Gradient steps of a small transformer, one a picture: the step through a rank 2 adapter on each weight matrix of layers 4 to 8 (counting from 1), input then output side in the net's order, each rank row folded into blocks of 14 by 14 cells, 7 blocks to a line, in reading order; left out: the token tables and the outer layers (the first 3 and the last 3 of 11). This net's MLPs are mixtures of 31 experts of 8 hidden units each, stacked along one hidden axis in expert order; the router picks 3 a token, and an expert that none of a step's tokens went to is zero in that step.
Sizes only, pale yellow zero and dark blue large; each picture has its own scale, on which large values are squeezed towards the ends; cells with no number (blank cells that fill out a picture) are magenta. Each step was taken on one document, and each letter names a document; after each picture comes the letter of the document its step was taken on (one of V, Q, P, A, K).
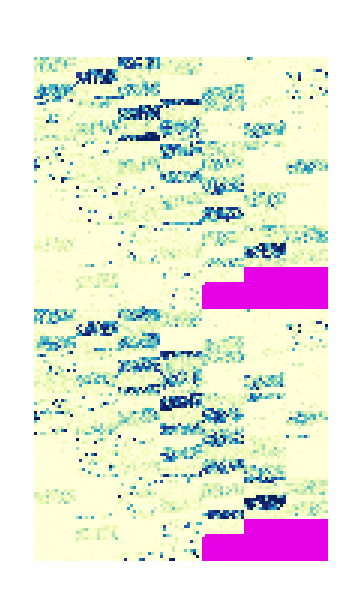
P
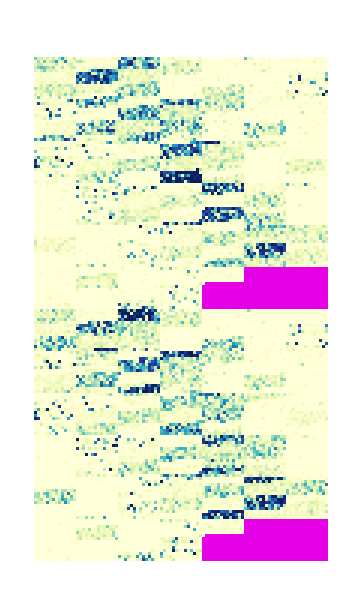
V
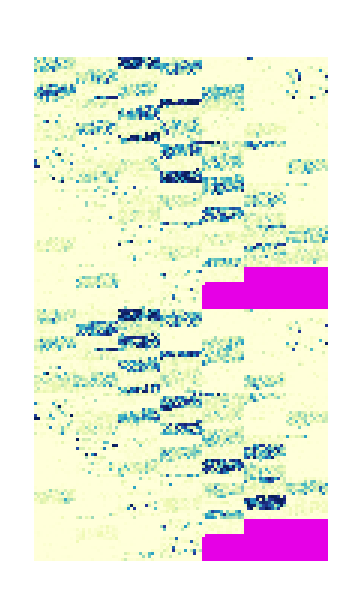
V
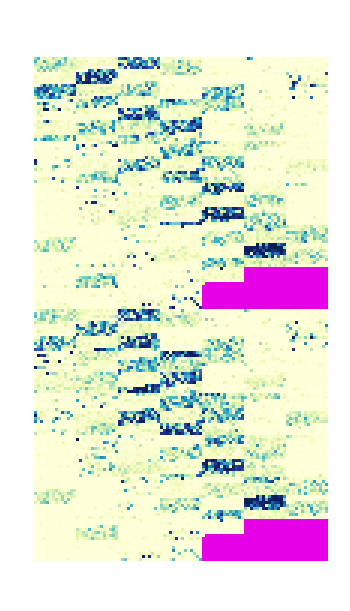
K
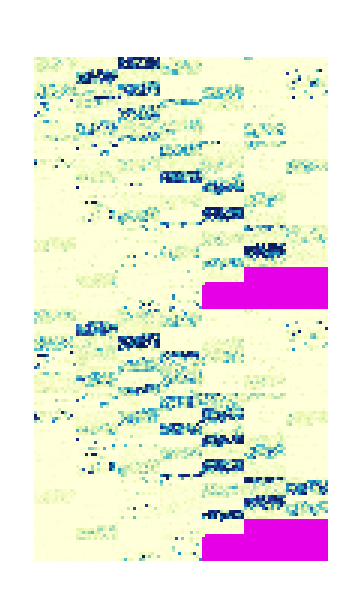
K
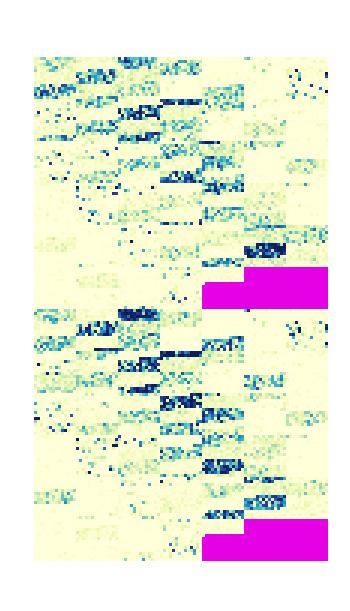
V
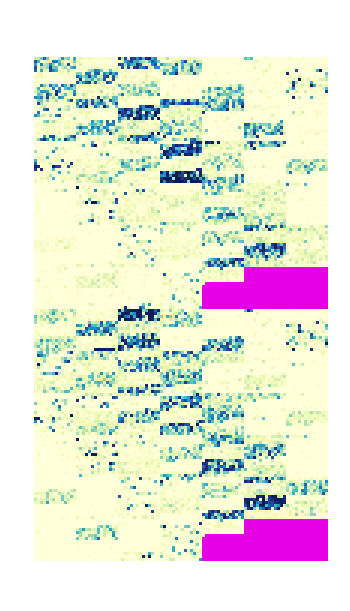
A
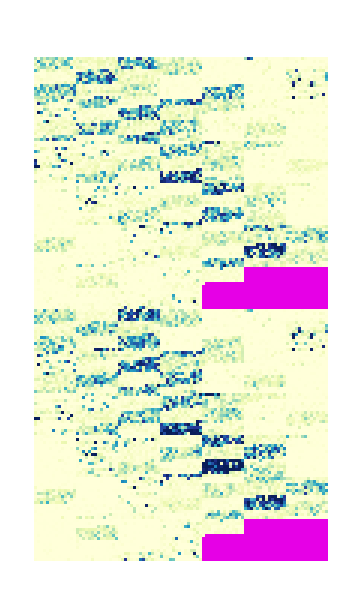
A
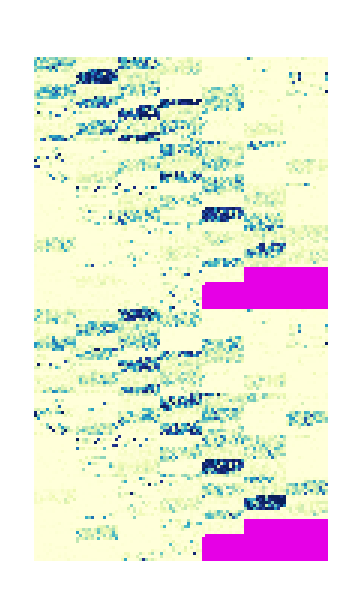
V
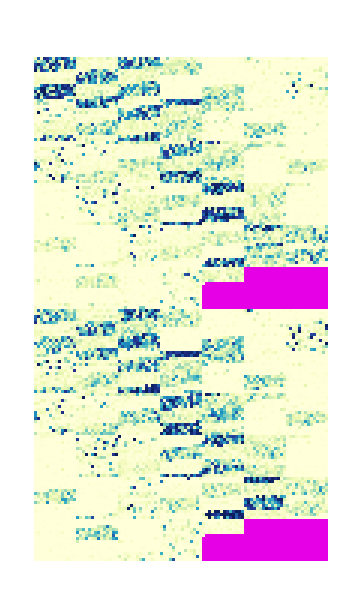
P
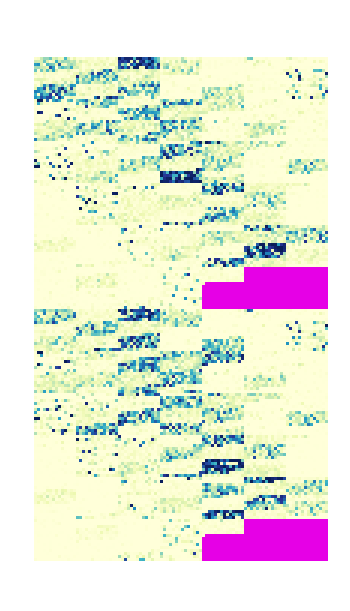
P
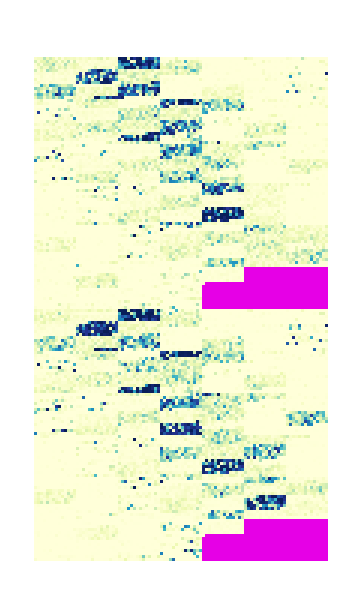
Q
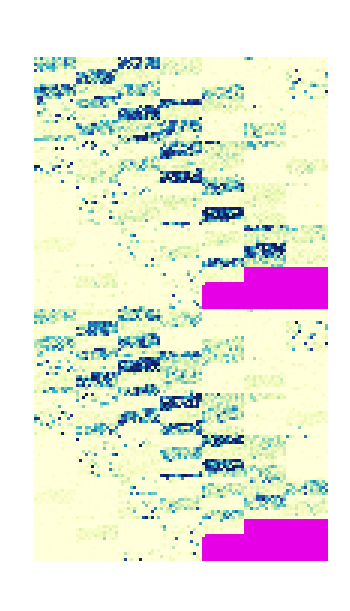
A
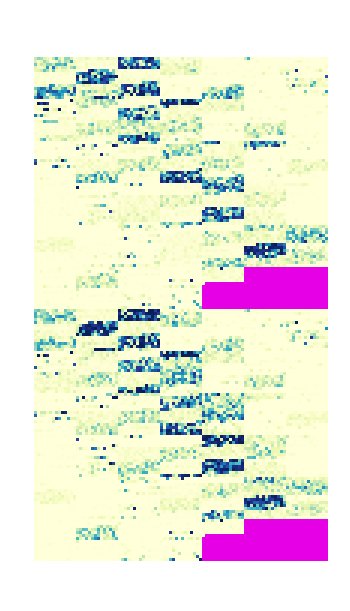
K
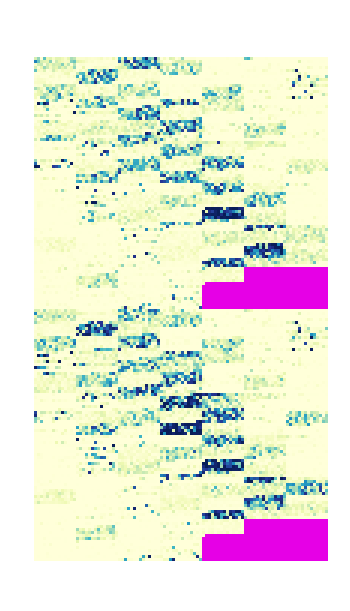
K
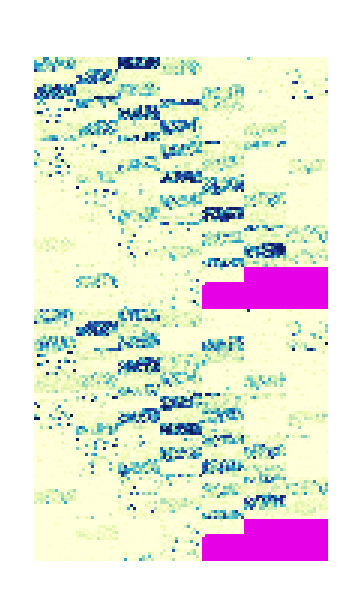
A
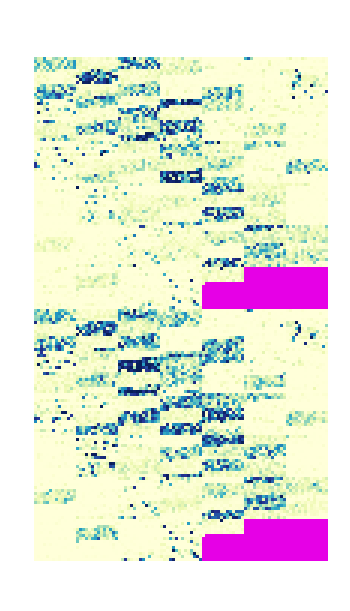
K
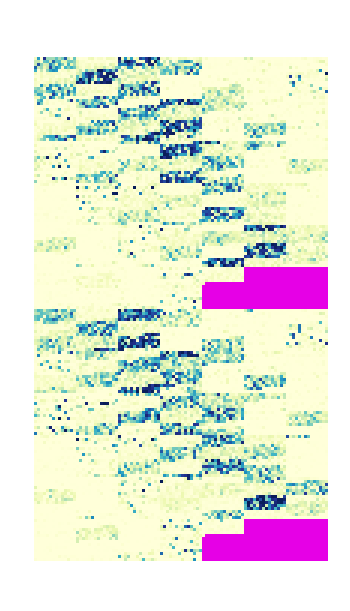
Q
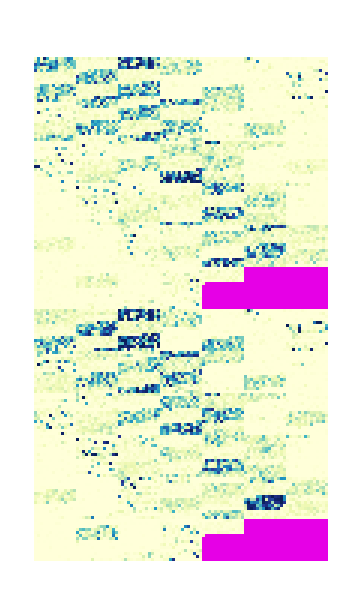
P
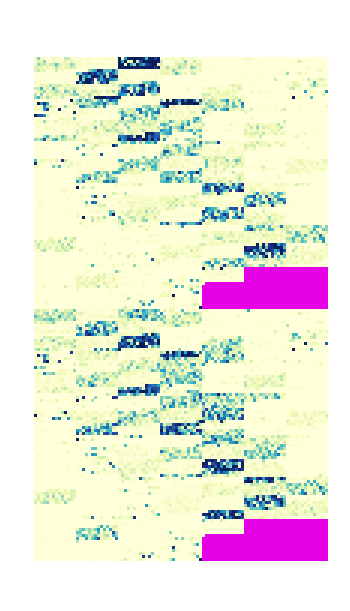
K
